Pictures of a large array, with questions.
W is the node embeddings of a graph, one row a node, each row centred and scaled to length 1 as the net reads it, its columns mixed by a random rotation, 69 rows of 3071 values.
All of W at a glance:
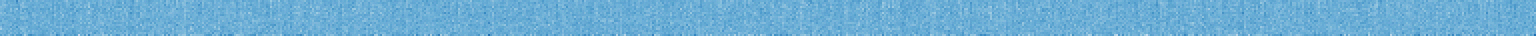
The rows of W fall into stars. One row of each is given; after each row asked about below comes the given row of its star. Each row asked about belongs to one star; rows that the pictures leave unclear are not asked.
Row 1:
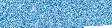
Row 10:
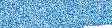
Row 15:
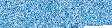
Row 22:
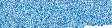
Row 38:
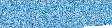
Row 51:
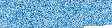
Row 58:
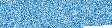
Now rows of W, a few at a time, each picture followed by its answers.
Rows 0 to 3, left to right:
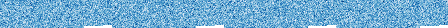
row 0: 10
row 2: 22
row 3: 15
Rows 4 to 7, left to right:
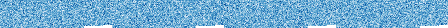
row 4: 10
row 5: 15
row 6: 1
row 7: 38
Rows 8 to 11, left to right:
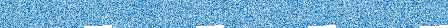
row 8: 1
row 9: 51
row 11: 15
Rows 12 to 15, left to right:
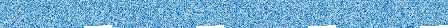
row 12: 38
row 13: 58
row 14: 1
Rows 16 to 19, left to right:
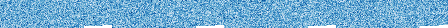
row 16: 1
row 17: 51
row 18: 51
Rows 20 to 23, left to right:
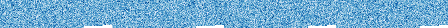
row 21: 10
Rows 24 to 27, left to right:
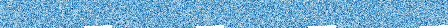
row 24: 58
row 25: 38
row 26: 58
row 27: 51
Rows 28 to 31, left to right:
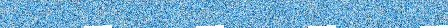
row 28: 51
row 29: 51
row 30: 22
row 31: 58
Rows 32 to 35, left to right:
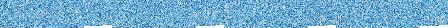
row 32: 15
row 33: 51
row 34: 58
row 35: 1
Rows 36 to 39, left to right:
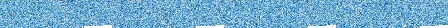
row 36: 10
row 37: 1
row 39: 15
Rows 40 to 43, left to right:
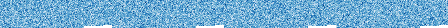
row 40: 10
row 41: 51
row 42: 22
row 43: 10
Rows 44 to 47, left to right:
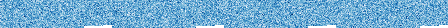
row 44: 58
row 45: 22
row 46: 15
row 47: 22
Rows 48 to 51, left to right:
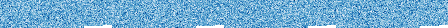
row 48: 22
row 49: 58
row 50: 51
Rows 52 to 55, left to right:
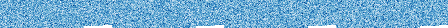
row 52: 10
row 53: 15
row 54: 38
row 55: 10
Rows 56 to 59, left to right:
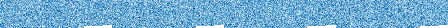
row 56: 22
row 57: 1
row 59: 15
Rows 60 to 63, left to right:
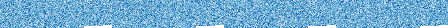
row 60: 1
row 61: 51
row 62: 22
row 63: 10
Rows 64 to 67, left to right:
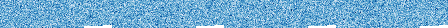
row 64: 22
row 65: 22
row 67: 51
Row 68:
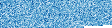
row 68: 22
